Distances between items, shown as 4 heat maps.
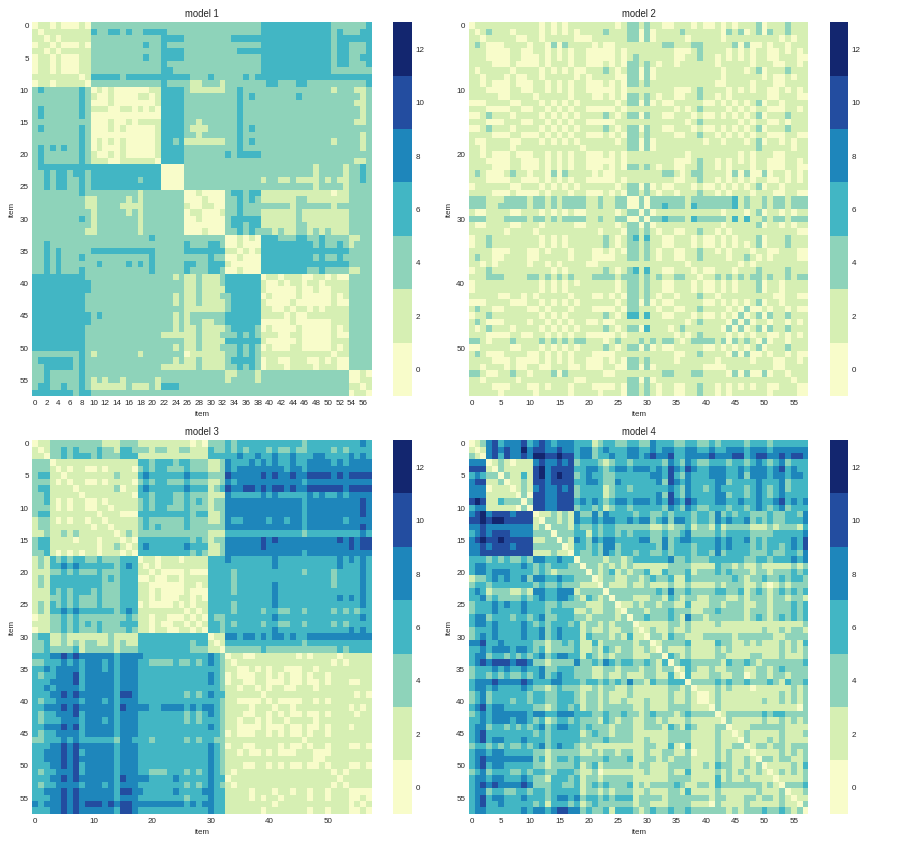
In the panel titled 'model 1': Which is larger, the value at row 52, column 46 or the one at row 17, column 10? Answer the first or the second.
the first
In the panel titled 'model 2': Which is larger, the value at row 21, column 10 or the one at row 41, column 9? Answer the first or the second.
the second
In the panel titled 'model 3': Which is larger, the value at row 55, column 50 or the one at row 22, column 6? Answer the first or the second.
the second
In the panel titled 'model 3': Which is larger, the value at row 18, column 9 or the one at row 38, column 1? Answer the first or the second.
the second
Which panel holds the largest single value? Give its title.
model 4
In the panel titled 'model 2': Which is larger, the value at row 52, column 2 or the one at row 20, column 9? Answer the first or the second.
the first
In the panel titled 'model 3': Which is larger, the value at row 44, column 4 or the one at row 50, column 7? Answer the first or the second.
the second
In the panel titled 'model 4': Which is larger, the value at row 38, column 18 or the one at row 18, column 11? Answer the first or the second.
the second
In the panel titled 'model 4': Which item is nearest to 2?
1
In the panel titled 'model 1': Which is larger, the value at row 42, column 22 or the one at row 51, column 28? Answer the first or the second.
the first
